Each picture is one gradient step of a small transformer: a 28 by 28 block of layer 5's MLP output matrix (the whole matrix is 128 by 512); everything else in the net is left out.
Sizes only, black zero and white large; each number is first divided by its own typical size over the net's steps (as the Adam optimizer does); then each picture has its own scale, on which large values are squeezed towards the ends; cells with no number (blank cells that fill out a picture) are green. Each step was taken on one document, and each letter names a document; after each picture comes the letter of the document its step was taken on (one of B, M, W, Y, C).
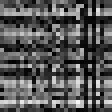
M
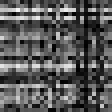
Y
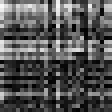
Y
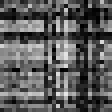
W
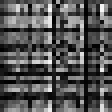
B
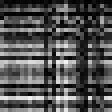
W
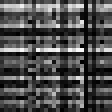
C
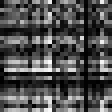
B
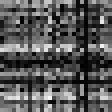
Y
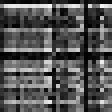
C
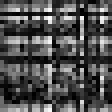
B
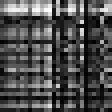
B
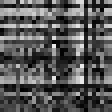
M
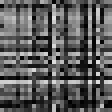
M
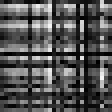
B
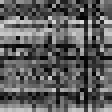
M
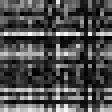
W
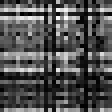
W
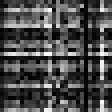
C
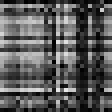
W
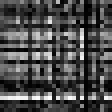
B
